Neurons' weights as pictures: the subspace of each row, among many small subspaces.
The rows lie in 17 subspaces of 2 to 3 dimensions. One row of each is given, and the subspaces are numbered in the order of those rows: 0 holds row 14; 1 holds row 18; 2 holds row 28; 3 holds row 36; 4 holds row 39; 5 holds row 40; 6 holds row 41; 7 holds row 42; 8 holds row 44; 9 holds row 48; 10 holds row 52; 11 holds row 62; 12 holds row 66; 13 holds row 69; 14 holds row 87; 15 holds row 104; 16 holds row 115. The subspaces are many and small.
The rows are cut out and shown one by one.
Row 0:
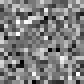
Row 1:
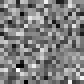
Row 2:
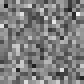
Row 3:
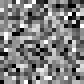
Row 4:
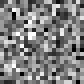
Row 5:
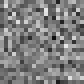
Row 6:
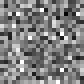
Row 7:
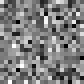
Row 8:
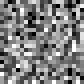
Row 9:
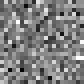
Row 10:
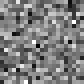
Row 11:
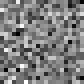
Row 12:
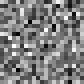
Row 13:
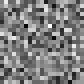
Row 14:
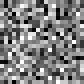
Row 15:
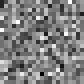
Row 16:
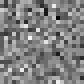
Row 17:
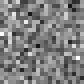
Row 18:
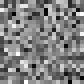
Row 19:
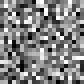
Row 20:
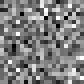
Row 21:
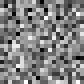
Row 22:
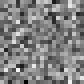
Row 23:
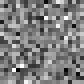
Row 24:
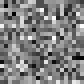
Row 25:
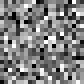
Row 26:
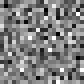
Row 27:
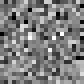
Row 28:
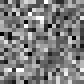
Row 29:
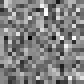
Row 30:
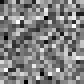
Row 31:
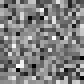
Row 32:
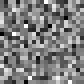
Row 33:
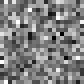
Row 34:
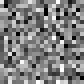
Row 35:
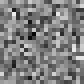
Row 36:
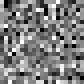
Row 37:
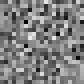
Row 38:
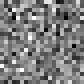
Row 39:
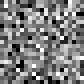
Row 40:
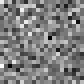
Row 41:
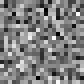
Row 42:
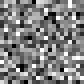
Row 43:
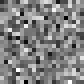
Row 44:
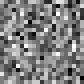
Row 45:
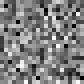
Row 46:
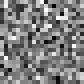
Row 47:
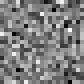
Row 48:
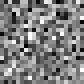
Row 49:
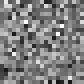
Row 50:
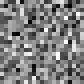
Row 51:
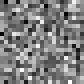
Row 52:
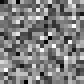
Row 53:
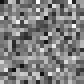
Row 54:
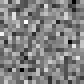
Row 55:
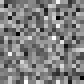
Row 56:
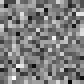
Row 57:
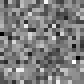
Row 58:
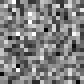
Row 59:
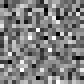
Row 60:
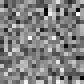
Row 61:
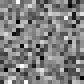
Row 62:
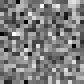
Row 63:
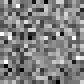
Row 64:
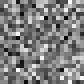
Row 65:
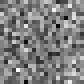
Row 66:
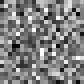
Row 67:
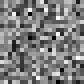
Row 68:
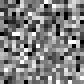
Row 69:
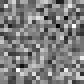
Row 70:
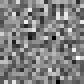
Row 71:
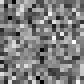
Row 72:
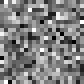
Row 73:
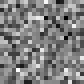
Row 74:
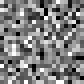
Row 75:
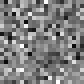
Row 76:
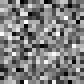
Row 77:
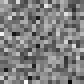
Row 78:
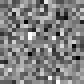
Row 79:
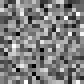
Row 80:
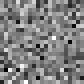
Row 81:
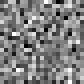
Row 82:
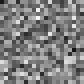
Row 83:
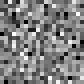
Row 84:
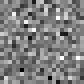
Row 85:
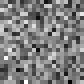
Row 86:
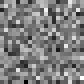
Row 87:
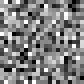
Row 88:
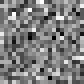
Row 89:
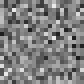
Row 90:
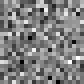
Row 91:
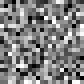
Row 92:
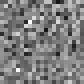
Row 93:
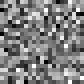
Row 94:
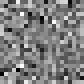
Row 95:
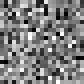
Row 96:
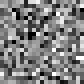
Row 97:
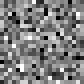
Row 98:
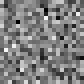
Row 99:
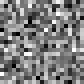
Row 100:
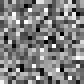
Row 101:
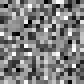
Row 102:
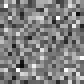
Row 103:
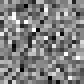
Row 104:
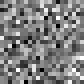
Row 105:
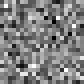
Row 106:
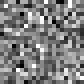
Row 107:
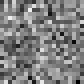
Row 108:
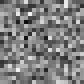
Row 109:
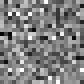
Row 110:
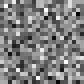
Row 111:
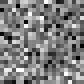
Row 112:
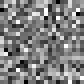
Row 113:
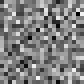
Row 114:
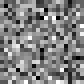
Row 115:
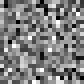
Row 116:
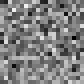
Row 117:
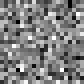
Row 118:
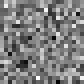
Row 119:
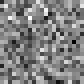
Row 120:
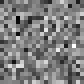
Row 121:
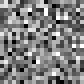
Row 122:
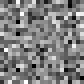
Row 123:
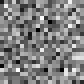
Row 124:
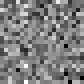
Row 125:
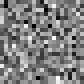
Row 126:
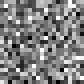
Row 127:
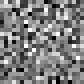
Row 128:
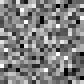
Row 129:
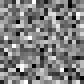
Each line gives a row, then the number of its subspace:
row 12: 8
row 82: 10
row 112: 1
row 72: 9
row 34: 3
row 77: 10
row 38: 5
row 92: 8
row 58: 8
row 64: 5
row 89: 16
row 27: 8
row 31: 2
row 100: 14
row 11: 11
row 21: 12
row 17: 14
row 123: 5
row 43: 15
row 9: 14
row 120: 5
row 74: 15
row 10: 14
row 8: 8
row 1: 2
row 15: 10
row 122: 7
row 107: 9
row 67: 12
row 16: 15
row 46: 16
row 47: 16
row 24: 13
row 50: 8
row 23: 13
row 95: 0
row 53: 10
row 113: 6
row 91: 13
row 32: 16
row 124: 1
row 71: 9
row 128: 5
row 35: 9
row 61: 11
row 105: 13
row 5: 3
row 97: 7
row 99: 9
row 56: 2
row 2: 4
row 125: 16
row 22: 7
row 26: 6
